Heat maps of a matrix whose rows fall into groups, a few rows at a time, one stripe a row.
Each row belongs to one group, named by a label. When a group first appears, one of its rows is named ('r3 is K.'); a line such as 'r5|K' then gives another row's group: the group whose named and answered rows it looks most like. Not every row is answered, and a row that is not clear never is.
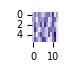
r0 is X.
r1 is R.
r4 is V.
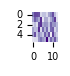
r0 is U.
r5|R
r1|V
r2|R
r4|X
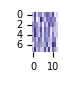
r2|X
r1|V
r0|X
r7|X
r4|X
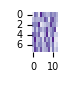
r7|X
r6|X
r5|X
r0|V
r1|R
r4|U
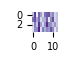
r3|U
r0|X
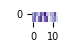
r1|R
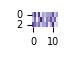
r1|V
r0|U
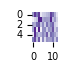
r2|U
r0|U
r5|U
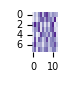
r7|R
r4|V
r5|R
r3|U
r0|R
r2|U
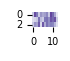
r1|R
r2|U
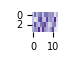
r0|X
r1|R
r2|V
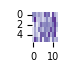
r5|X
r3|R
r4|V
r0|X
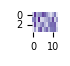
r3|R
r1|U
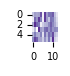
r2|U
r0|X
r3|R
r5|X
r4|X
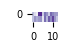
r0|R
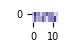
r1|V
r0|U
